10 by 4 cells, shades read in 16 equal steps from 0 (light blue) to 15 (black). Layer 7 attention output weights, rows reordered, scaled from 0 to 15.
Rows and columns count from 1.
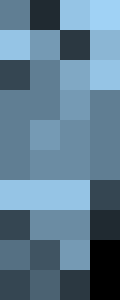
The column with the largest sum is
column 4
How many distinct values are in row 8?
3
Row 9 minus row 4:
1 3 0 9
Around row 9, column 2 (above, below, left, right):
5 8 7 4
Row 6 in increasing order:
5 5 6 6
